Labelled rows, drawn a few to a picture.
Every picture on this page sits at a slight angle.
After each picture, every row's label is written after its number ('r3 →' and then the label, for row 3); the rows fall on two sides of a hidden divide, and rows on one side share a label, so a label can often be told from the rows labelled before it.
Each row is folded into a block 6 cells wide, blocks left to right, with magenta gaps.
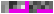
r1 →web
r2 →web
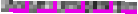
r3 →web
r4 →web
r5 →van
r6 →web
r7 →van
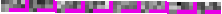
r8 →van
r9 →web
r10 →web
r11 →web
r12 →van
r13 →van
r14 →web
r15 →van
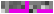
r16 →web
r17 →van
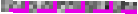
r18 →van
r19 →van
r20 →van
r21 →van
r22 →web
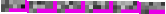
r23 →van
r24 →web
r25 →van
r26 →web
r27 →van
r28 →web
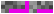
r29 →web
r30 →web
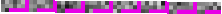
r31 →web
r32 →van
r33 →web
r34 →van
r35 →van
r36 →van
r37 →web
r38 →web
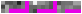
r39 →web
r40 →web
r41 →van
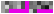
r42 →van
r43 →web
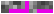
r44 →web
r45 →web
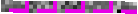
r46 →web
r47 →van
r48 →web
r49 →web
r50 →web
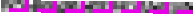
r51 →van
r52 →web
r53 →web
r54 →web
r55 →van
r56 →web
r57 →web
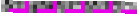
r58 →van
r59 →web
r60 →van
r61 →web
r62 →van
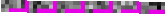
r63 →van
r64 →web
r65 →van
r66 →web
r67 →van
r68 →web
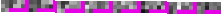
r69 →van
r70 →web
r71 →van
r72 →web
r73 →van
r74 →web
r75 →van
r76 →web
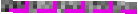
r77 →web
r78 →van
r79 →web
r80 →web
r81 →van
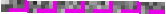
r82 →web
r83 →van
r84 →van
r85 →van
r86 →van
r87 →van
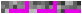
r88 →van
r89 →van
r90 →van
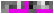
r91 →van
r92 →van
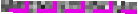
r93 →web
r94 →web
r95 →van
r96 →web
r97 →web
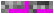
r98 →van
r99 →web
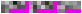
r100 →web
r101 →van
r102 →van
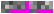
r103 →web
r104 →web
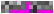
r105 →van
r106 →web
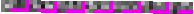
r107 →web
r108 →web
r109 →web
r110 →web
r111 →web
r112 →web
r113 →web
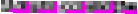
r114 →web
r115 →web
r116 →van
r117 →web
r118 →web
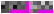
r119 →web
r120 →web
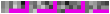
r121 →van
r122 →van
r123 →web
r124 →van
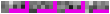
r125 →van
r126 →web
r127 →web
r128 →web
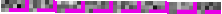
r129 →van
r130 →van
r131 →van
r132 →web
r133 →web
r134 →web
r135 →van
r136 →web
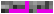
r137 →web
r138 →web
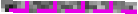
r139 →web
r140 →web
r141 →van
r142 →van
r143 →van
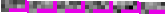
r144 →web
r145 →van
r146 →van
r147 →web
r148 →web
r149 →van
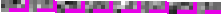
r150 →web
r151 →van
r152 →web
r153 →web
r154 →van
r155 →van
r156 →web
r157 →web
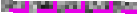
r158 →van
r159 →web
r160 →web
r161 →web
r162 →van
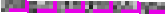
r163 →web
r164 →van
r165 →web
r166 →van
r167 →van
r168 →web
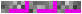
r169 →van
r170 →van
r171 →van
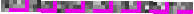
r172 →van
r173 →web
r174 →web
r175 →van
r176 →web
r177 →web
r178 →van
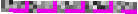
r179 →web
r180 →van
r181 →web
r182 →web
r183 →van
